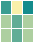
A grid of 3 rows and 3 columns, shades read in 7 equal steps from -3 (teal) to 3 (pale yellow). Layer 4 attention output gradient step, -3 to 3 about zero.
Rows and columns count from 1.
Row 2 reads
1 -1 1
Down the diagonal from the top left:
-2 -1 1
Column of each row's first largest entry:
2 1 1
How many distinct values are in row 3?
2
